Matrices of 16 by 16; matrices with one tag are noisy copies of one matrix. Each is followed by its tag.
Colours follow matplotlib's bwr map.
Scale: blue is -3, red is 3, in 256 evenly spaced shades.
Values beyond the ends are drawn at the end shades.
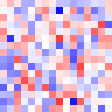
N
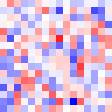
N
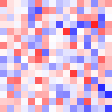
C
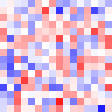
N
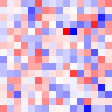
C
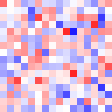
C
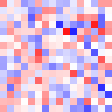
C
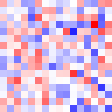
C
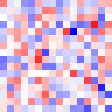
C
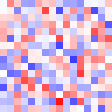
N
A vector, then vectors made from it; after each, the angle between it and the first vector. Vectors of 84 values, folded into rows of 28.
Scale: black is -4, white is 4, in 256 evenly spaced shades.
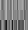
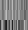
nearly parallel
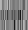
orthogonal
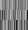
orthogonal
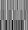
nearly parallel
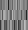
partly aligned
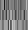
partly opposed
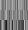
nearly parallel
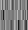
orthogonal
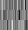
partly opposed
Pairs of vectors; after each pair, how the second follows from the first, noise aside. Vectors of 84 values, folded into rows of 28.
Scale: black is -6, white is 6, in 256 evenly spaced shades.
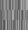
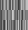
scaled up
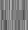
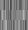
negated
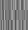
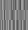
negated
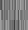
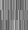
negated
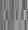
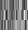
scaled up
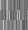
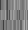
negated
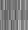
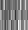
scaled up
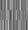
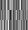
scaled up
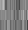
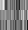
scaled up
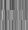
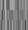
negated
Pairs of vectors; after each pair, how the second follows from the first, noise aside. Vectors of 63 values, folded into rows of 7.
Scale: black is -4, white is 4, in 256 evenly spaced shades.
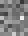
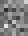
wrapped around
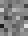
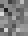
wrapped around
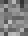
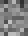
copied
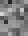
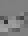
partly zeroed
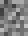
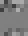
partly zeroed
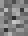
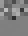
partly zeroed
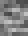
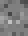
partly zeroed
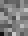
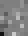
partly zeroed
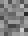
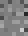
partly zeroed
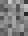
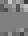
partly zeroed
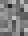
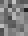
wrapped around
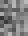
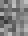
copied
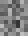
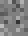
partly zeroed
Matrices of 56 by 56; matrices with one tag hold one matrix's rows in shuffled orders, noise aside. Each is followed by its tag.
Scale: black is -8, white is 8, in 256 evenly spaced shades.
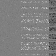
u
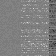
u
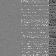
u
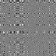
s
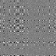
s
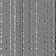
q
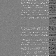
u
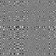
s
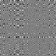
s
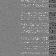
u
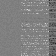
u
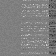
u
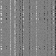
q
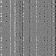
q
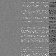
u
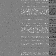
u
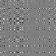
s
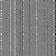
q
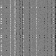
q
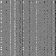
q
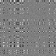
s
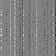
q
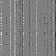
q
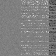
u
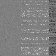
u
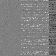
u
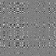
s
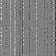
q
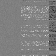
u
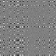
s
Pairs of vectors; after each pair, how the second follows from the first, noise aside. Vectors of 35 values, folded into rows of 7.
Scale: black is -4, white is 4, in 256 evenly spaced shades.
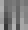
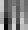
scaled up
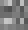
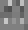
partly zeroed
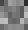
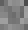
shrunk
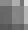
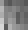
reversed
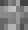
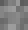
shrunk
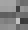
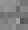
shrunk
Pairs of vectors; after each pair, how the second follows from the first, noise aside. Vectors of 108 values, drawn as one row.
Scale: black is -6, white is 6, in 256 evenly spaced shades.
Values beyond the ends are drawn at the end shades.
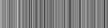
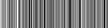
scaled up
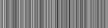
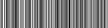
scaled up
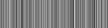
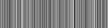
negated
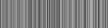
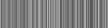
negated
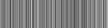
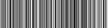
scaled up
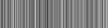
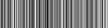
scaled up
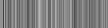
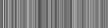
negated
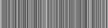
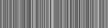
wrapped around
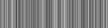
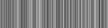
wrapped around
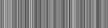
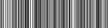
scaled up
